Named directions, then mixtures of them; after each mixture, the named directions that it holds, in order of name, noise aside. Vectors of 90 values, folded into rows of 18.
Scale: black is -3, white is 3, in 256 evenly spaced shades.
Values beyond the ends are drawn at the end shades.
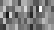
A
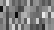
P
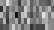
A, P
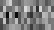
A, P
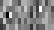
A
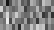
A, P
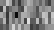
A, P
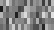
P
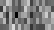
A, P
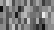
P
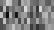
A, P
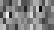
A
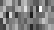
A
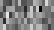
A
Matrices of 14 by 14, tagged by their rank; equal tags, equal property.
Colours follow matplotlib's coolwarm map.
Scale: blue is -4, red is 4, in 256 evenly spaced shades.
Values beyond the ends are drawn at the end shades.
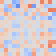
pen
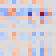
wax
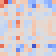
pen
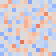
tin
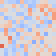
tin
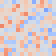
tin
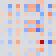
wax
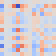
wax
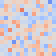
tin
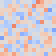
tin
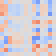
wax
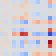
wax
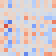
pen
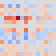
pen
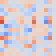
pen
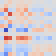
wax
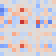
pen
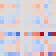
wax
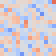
tin
